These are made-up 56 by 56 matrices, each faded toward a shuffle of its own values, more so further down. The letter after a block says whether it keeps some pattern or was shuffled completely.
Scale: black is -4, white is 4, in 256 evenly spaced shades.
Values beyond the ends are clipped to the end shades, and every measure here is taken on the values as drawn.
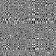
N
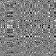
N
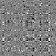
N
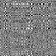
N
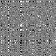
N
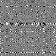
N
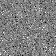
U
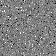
U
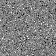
U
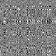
N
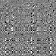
N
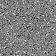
U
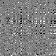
N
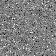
U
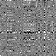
N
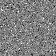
U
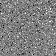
U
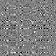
N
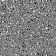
U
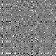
N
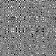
N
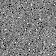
U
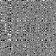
N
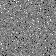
U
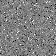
U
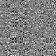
N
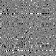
N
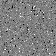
U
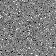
U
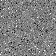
U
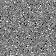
U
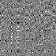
N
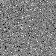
U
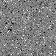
U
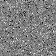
U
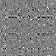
N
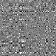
N
